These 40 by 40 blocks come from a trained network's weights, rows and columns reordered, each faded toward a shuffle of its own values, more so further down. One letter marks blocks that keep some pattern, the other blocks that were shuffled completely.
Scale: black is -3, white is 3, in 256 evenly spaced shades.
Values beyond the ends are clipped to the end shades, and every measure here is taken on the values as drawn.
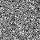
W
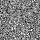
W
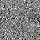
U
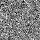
W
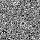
U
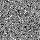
W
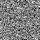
U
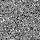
W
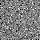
W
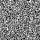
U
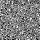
U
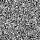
W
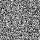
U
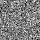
W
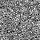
W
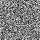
W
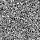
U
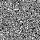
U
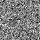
W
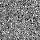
W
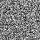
W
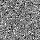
W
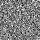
W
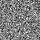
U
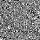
U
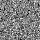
U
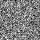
W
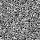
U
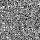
U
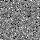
W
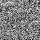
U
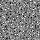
W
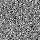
W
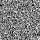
W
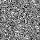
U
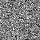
W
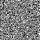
W
